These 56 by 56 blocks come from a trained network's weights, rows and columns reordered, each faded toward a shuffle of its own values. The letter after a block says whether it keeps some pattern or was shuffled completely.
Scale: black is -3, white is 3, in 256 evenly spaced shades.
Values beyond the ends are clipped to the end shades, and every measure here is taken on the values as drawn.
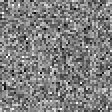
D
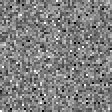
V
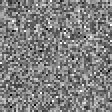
V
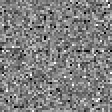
D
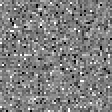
D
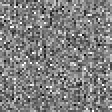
D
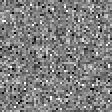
V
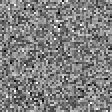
V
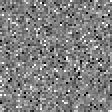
V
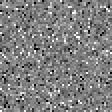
V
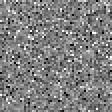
V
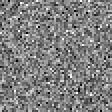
V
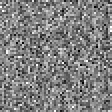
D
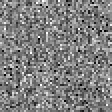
D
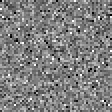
V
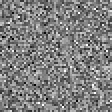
V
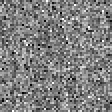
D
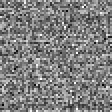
D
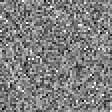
V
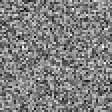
V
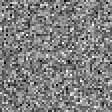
V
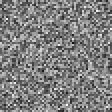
V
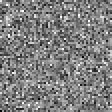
V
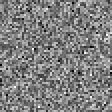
V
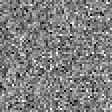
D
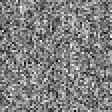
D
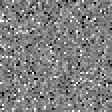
V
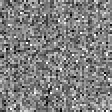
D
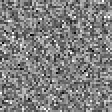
V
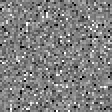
V
